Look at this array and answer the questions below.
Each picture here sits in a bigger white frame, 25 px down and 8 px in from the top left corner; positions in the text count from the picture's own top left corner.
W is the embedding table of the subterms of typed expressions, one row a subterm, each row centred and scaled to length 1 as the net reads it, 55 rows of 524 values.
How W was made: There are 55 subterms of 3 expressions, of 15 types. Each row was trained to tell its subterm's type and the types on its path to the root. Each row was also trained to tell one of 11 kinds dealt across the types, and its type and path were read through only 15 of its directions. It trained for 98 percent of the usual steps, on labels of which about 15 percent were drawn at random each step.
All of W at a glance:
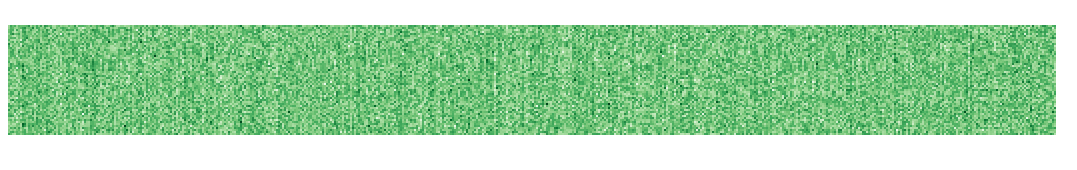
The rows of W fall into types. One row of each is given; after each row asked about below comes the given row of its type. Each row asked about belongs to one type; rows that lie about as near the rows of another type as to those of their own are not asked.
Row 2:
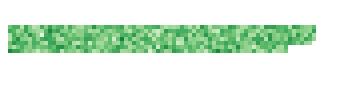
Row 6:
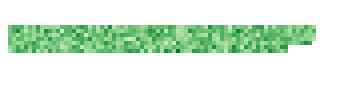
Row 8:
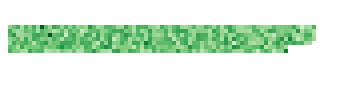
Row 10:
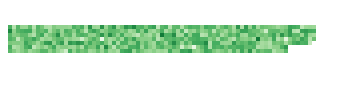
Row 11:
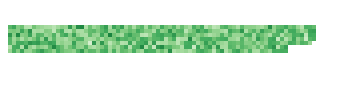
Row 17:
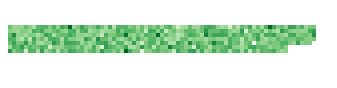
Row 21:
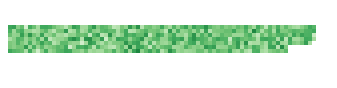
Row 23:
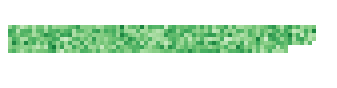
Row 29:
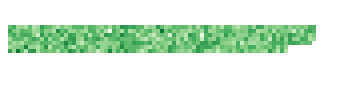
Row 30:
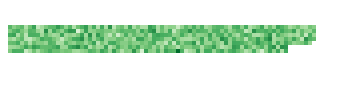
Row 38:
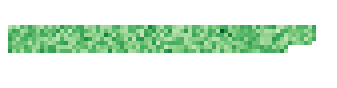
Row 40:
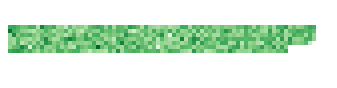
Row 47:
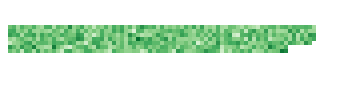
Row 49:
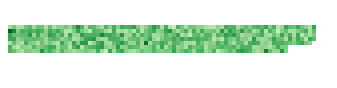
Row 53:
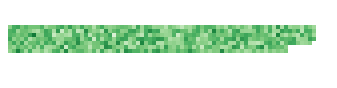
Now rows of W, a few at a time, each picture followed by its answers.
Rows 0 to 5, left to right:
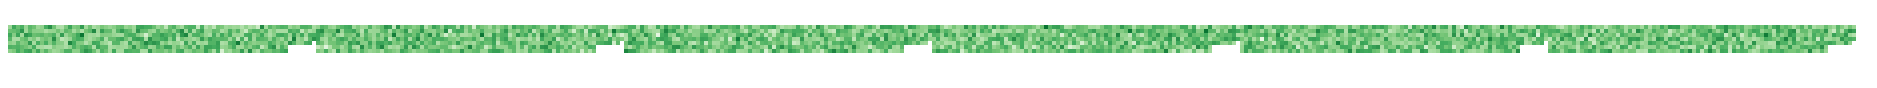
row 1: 10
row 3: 53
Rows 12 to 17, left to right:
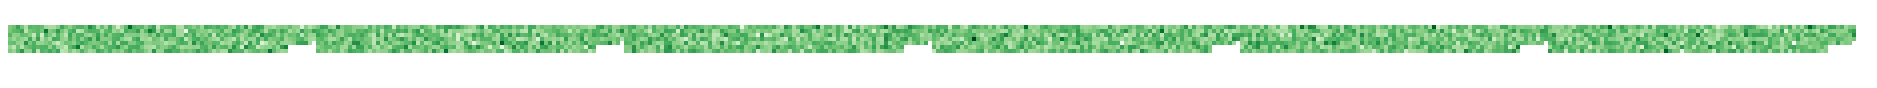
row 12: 10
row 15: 53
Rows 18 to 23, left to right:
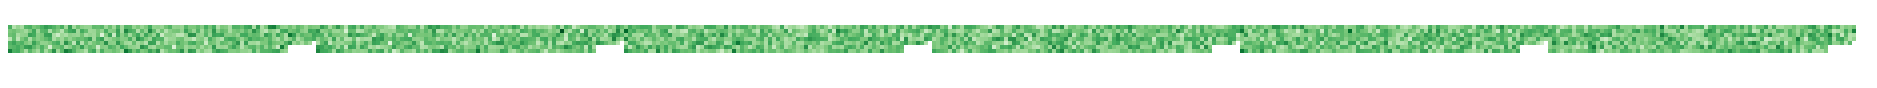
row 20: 40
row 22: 40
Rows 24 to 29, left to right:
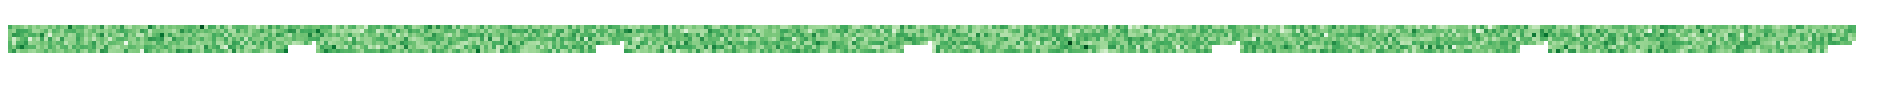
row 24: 30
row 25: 11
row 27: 11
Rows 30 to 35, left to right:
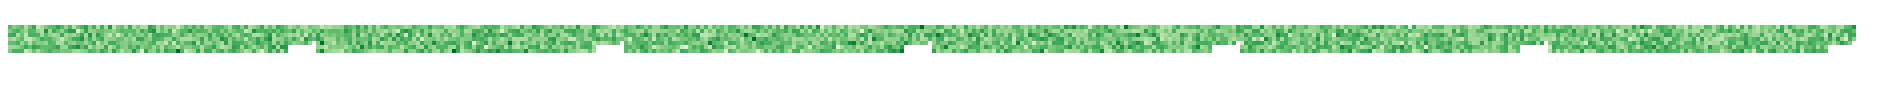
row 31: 23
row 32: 47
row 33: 29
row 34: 29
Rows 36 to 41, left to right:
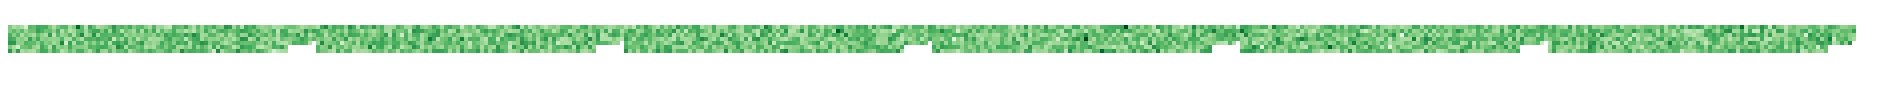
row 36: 10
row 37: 8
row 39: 30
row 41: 23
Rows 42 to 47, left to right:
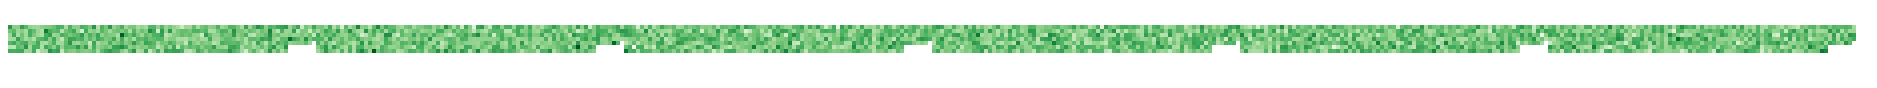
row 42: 2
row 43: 6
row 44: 47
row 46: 23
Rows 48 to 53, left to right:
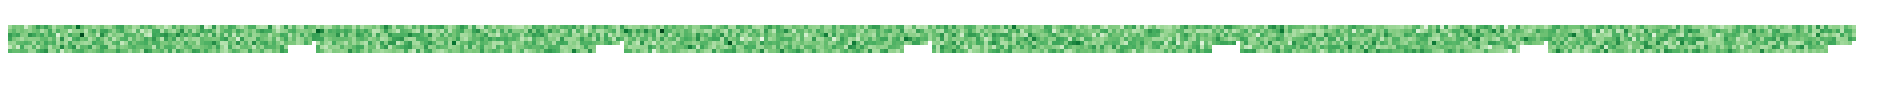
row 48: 11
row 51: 29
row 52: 53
